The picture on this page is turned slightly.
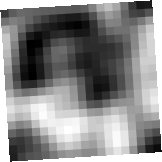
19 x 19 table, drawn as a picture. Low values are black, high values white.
Ninth with the highest average: bottom middle. Average level on the scale: 50%. Grain: blotchy.
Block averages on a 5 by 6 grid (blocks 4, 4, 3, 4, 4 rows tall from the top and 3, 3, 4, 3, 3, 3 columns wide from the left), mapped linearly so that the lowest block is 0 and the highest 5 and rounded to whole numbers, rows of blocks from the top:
2 1 0 1 3 2 | 2 0 1 0 1 4 | 2 1 2 0 1 4 | 4 5 4 2 3 4 | 1 3 4 4 5 1
